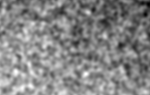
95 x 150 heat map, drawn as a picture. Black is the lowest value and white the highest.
Stripes: none. Slope: up to the bottom left. Grain: blotchy. Mirror symmetry: none. Ninth with the lowest average: top right. Histogram: bell-shaped. Lone odd cells: none.
